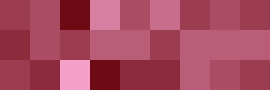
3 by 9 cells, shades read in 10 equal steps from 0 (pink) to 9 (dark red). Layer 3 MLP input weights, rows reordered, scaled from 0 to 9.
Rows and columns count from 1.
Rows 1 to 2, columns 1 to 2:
6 5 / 7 5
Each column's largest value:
7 7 9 9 7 7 6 5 6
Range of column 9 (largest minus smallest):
2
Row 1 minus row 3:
0 -2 9 -7 -2 -4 2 0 0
